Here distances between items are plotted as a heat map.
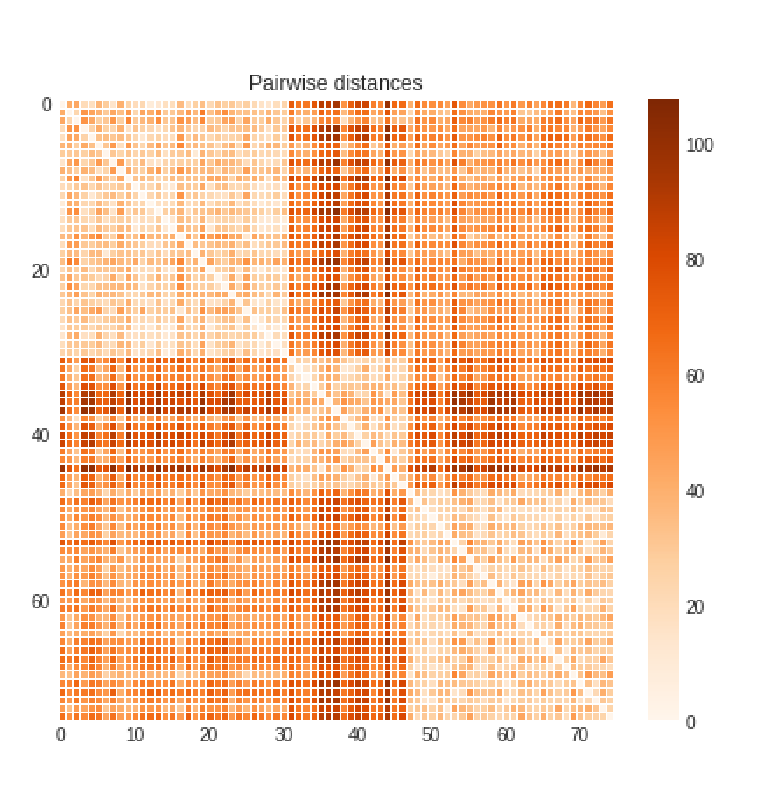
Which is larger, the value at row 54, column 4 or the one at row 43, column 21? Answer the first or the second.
the first
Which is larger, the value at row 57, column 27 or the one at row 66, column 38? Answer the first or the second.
the second
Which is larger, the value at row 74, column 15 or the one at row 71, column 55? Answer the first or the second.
the first
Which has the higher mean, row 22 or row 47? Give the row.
22
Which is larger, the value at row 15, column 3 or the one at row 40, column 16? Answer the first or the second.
the second
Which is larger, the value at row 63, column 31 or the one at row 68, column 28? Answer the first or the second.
the first
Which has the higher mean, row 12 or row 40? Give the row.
40
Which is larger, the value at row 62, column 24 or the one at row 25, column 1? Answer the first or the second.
the first
